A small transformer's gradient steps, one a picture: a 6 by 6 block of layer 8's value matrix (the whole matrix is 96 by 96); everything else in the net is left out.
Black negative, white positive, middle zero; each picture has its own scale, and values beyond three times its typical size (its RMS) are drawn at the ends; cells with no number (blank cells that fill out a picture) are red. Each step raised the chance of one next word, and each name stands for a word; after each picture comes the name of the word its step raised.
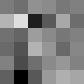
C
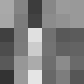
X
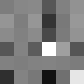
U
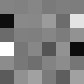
U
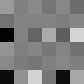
X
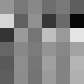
C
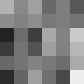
X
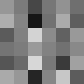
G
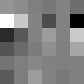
C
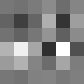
U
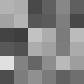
G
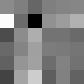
C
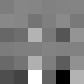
X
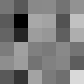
U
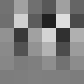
G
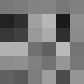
U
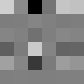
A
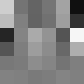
G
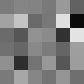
G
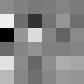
C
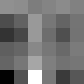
X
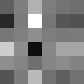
U
